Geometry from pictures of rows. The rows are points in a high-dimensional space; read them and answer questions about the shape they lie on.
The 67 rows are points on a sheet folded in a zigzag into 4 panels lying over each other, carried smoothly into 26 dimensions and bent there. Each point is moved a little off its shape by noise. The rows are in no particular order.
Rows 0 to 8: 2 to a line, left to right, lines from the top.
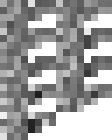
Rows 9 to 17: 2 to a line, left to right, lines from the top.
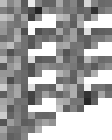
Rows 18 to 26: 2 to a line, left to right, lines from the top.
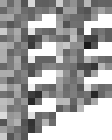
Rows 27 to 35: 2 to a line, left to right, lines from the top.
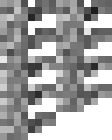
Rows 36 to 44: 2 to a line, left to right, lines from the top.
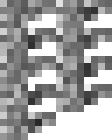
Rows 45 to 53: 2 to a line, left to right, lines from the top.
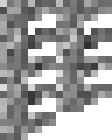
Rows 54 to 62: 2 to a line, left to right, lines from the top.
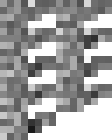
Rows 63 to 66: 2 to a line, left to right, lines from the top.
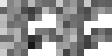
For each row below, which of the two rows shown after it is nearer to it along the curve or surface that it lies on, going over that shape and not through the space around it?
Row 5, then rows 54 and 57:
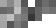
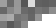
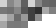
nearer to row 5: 54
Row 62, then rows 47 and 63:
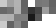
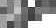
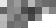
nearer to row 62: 63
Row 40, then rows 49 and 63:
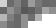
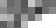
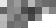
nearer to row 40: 49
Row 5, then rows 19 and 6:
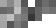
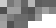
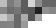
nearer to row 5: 19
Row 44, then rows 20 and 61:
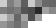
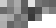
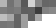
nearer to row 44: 20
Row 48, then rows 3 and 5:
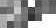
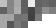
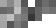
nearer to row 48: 5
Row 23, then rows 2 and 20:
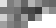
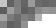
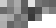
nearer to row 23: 20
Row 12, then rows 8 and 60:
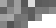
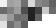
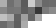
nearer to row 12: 60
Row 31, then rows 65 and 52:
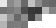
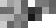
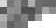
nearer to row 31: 65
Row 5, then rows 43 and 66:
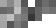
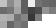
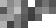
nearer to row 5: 66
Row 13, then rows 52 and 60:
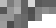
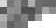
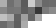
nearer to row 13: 52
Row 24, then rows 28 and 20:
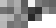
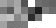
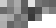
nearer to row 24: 28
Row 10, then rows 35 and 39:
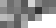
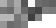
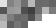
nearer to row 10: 35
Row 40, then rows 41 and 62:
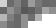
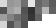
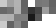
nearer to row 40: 41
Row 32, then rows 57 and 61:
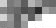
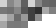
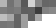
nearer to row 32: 57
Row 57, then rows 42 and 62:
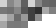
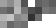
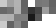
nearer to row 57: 62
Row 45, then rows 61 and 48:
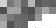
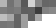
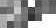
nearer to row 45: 48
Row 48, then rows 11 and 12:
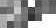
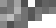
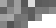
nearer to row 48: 11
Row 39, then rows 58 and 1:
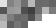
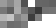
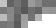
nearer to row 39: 1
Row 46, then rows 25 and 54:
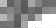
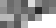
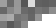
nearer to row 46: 25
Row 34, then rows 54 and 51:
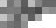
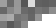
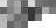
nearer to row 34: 51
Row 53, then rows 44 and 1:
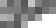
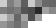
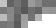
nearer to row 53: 1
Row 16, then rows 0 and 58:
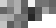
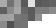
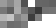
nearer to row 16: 58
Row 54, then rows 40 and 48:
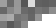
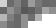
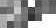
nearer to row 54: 48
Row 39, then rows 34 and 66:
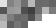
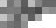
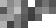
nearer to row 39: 66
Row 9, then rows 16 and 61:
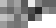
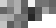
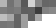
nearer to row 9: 16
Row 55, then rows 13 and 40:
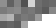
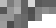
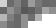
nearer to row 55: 13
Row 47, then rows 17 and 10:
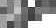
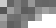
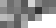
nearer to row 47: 17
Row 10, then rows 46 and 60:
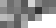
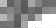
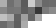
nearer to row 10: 60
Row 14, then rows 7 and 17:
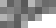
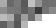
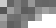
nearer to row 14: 7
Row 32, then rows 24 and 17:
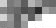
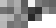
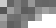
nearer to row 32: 24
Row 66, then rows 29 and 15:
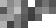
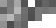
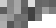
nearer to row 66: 29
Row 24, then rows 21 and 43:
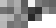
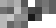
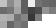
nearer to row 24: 21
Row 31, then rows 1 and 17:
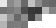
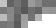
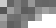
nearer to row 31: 1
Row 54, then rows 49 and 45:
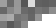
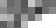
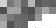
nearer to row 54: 45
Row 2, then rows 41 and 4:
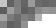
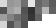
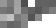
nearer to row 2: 41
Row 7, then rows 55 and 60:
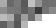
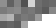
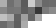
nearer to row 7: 60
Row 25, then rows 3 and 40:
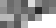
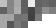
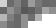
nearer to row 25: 40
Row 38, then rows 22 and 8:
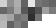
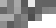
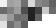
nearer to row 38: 8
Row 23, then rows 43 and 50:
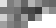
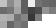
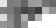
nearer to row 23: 50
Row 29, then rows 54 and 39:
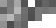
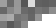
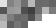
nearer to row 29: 54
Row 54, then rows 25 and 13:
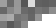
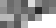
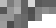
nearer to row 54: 13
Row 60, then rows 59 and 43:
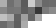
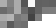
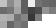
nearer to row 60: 43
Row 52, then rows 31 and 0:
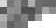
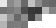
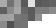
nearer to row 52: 0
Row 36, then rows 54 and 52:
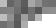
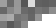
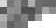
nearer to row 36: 52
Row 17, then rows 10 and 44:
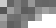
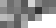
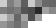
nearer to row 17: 10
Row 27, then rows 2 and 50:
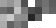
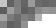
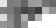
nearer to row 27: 50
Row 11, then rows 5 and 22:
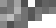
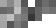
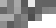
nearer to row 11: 5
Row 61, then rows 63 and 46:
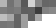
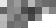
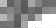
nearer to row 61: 46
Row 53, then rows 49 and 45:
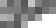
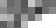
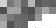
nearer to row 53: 49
